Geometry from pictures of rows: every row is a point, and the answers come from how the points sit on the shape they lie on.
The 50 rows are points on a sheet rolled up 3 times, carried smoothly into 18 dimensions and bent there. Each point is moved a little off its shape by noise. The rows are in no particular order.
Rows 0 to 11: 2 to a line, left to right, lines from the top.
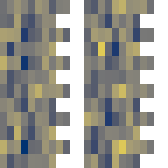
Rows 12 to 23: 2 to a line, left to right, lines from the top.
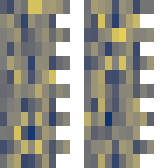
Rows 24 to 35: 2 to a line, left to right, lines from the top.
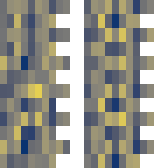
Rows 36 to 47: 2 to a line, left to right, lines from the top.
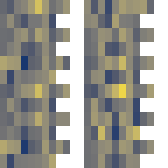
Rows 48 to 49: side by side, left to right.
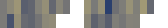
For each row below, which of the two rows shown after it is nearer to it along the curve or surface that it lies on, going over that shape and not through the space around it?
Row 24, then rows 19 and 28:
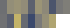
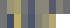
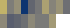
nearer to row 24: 19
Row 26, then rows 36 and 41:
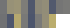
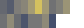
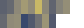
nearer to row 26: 41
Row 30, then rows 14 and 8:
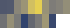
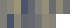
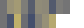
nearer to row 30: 8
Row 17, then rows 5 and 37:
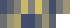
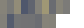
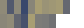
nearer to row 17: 37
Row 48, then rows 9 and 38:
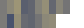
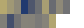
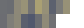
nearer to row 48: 38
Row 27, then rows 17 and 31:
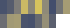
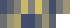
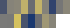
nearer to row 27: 17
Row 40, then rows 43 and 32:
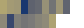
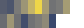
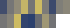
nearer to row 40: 32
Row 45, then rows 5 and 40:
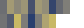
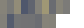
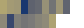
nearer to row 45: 40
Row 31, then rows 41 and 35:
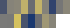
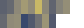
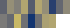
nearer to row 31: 35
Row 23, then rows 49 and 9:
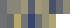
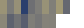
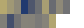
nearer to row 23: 49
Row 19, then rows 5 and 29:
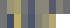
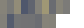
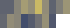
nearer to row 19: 29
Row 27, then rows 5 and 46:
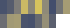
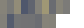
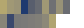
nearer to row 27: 46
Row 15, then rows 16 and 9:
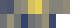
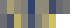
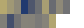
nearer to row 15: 16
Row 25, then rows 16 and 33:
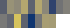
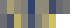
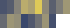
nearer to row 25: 16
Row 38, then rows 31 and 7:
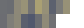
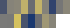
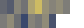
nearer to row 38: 7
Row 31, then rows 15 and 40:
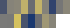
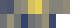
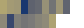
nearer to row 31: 15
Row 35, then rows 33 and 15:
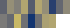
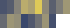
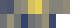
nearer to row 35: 33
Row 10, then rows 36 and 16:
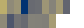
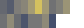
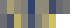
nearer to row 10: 16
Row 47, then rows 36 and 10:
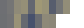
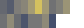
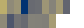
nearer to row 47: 36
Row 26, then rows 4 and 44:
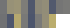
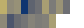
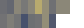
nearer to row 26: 44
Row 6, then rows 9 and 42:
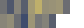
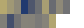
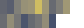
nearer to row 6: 42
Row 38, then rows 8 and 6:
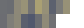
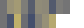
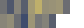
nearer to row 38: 8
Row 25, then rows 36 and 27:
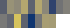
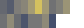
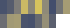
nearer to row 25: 27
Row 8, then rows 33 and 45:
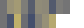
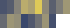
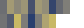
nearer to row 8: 45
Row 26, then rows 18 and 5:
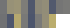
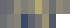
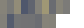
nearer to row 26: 18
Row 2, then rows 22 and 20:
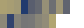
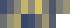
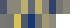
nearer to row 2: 20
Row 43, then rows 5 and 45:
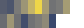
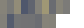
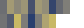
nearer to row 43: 45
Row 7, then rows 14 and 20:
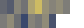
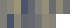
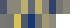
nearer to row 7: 20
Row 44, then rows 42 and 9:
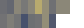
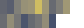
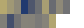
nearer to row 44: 42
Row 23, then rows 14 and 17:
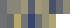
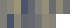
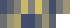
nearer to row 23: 14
